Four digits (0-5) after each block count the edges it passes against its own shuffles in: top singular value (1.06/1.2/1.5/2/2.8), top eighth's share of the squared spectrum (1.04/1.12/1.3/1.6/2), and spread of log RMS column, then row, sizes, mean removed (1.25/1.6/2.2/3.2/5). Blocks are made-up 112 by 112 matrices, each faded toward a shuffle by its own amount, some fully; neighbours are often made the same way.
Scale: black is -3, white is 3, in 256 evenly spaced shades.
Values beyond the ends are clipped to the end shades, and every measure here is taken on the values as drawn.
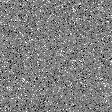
0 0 0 0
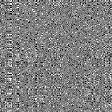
5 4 3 3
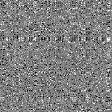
4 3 2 2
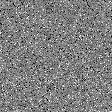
2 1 0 0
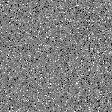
3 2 1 0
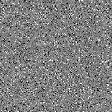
4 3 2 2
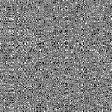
5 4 3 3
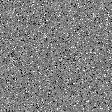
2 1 0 0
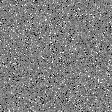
1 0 0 0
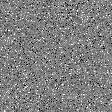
1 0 0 0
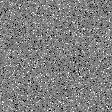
0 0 0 0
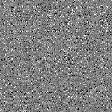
4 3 2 2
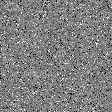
0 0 0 0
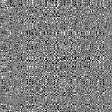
5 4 3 3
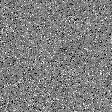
2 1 0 0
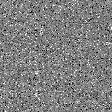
3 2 0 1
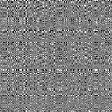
5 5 4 4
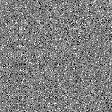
4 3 1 1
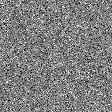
1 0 0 0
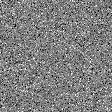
0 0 0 0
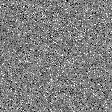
0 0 0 0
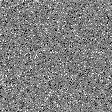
1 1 0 0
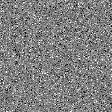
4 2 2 1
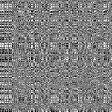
5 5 4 4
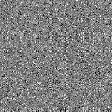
4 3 2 2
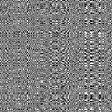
5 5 4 4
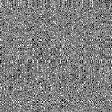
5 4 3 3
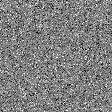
2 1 0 0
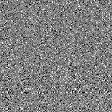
4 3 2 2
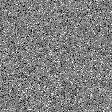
2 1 0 0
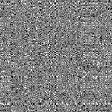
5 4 3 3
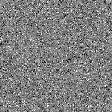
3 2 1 1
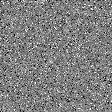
0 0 0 0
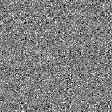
4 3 2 2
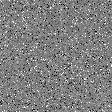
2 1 0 0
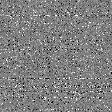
2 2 1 3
